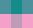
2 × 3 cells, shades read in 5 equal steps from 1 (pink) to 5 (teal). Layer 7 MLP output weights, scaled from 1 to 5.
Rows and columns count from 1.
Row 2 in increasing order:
1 1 2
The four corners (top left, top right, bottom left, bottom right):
4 4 1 1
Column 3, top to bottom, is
4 1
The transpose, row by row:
4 1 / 5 2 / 4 1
